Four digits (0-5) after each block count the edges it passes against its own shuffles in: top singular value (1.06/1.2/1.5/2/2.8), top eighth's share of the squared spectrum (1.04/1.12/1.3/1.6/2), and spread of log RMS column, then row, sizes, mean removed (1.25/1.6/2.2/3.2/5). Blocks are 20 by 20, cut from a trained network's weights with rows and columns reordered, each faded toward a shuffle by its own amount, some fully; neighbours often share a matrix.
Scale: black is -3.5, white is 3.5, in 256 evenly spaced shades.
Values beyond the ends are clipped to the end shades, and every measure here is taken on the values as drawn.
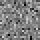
0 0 0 0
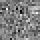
2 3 0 1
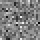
2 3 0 0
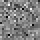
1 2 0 0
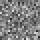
0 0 0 0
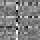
3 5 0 1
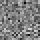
2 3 0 1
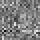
2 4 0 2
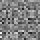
3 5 0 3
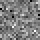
0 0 0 0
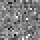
0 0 0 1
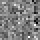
2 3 1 0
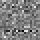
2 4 0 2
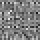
3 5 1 2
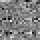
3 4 0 2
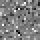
0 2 0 0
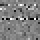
3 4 0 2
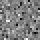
0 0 0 0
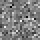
0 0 0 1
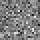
1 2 0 0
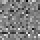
2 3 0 1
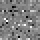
1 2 0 1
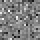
0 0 0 0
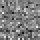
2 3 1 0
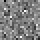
0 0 0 0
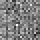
3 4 0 1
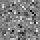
0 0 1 0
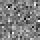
1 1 0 0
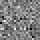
2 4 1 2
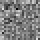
2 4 1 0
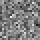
1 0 0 0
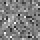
0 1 0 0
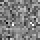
0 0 0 1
